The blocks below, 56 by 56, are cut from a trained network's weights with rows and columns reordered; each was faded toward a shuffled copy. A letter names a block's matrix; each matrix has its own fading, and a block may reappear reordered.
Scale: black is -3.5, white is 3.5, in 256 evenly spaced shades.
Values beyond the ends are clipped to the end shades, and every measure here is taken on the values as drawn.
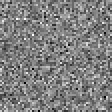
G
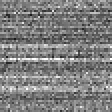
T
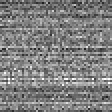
T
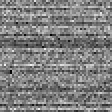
T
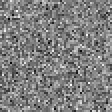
G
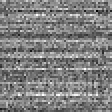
T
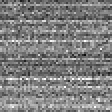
T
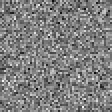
G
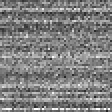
T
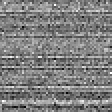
T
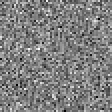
G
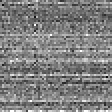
T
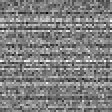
T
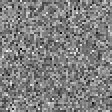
G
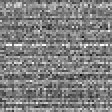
T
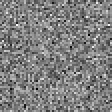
G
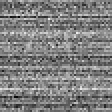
T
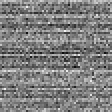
T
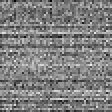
T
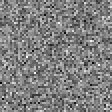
G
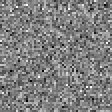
G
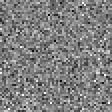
G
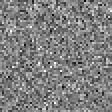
G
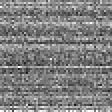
T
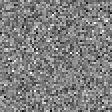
G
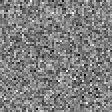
G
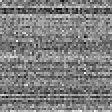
T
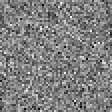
G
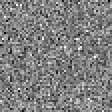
G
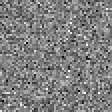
G
